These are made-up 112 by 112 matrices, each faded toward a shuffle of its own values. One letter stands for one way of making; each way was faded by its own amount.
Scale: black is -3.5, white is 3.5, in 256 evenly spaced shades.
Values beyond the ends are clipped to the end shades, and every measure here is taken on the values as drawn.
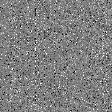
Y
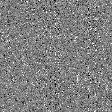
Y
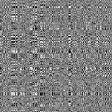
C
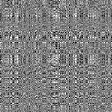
C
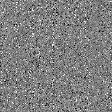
Y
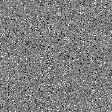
Y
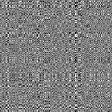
C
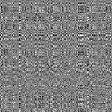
C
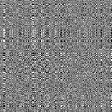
C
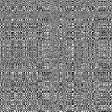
C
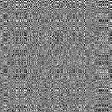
C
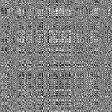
C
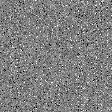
Y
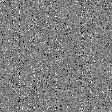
Y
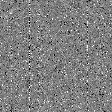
Y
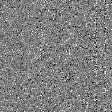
Y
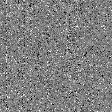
Y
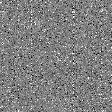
Y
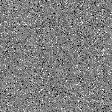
Y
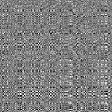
C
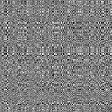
C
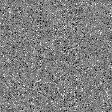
Y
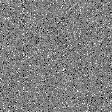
Y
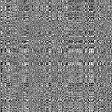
C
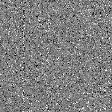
Y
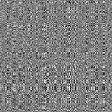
C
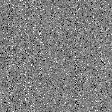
Y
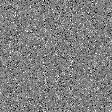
Y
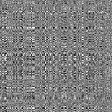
C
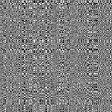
C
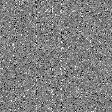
Y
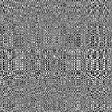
C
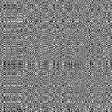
C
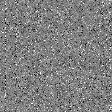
Y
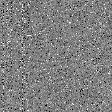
Y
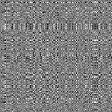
C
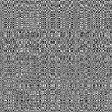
C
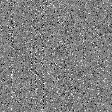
Y
